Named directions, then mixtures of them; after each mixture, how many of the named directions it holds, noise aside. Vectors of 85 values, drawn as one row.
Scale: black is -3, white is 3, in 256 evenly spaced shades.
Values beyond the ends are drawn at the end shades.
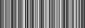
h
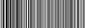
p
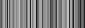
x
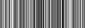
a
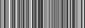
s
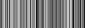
two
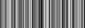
three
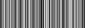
two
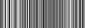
three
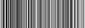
two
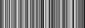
three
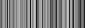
one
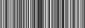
three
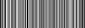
two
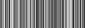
two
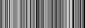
two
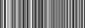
two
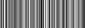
three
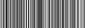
three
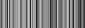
one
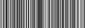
three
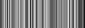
two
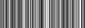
three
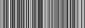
two
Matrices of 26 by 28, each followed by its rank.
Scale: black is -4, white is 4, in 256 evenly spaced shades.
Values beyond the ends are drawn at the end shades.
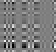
one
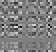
two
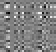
two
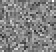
full rank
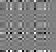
one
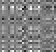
two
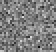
full rank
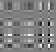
one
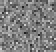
full rank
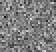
full rank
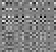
two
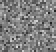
full rank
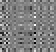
two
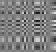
one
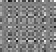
two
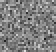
full rank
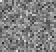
full rank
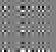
one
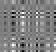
one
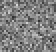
full rank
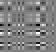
one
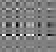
one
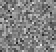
full rank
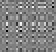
two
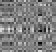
two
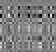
two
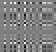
one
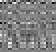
two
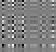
one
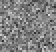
full rank
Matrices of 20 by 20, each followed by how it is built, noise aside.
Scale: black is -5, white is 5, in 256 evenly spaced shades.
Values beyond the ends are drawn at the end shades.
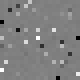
sparse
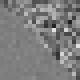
upper triangular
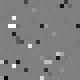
sparse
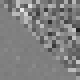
upper triangular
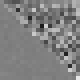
upper triangular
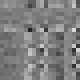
low rank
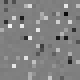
sparse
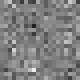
low rank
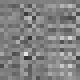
low rank
